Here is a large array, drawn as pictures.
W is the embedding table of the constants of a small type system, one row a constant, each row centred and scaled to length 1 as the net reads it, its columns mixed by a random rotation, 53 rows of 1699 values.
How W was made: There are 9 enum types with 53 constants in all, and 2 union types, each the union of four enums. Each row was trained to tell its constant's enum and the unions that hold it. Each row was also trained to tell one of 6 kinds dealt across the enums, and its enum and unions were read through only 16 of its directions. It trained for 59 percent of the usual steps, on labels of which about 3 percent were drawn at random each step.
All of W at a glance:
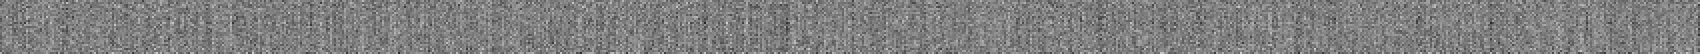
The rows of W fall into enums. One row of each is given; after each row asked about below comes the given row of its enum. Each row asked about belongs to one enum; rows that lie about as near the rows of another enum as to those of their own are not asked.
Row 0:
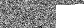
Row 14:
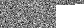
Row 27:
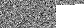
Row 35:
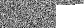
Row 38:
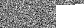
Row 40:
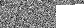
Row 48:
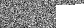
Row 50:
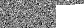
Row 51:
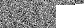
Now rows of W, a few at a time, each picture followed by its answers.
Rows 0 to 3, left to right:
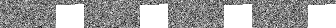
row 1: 48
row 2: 14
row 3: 50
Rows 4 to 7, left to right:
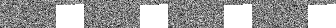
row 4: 35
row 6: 14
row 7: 38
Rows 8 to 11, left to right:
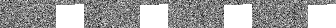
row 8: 0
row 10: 50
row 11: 38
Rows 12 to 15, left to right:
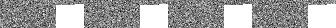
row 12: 35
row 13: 0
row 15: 27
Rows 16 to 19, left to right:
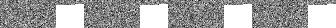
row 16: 0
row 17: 0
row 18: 51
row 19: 27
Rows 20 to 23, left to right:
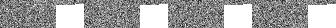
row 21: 14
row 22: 51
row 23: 51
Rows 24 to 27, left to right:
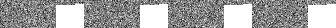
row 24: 14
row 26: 48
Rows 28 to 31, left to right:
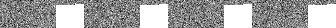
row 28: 51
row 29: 0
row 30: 40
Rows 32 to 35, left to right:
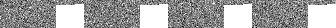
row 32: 40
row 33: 35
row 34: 48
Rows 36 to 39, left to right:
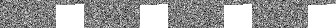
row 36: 40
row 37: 50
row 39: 51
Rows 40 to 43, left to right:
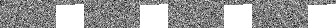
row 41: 27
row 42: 40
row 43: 38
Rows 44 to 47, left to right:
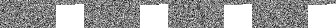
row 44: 0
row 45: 27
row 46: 50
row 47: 38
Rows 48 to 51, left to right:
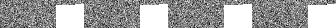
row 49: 51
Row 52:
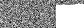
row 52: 50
